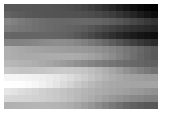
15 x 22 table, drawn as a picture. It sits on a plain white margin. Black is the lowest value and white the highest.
Lone odd cells: none. Grain: streaks across. Ninth with the highest average: bottom left. Slope: up to the bottom left. Ninth with the lowest average: top right.
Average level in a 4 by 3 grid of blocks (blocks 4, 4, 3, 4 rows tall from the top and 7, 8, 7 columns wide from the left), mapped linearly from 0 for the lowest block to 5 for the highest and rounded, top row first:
2 1 0 | 3 3 1 | 5 4 3 | 5 4 3
